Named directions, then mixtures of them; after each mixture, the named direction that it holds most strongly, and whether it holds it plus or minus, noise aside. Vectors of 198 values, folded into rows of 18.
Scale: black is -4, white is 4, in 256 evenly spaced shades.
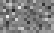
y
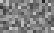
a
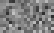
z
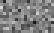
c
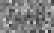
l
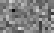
z, minus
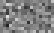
y, plus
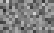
a, plus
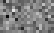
y, minus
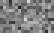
c, minus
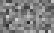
l, minus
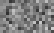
z, plus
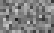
l, plus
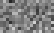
z, plus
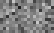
y, minus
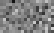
z, plus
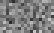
z, plus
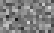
y, minus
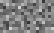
a, plus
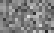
l, minus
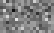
y, plus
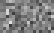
z, minus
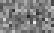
l, plus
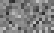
z, plus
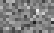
c, plus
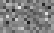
y, plus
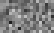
z, plus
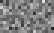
a, minus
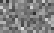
a, minus
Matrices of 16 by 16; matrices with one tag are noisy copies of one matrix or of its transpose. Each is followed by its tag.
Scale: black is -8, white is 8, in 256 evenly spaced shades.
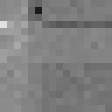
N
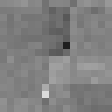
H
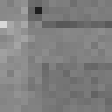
N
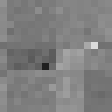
H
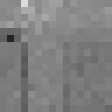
N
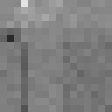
N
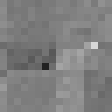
H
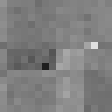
H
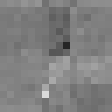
H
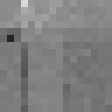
N
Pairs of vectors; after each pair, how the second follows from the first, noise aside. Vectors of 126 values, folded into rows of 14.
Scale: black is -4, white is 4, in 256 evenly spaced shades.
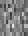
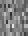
copied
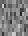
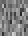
copied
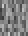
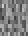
copied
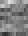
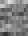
copied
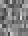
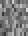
shuffled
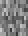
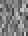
shuffled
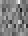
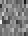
shuffled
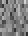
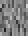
shuffled
